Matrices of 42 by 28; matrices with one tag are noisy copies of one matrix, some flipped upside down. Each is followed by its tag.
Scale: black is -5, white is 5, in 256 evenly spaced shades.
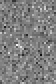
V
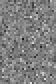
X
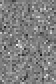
V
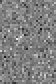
V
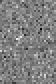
V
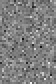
X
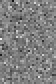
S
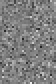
X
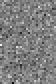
S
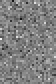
S
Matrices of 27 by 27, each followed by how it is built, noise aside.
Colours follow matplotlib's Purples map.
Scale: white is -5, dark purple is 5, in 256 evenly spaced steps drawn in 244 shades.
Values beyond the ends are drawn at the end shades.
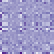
low rank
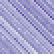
Toeplitz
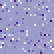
sparse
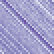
Toeplitz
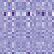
low rank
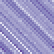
Toeplitz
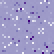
sparse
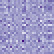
low rank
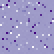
sparse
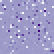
sparse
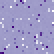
sparse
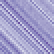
Toeplitz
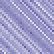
Toeplitz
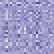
low rank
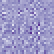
low rank
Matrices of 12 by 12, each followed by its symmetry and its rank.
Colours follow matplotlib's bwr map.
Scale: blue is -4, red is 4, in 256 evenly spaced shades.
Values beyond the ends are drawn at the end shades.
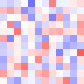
neither, full rank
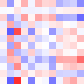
neither, rank two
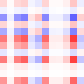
neither, rank one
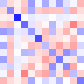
symmetric, full rank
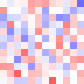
neither, full rank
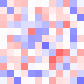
symmetric, full rank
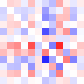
antisymmetric, rank two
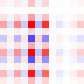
neither, rank one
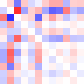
antisymmetric, rank two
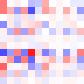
neither, rank two
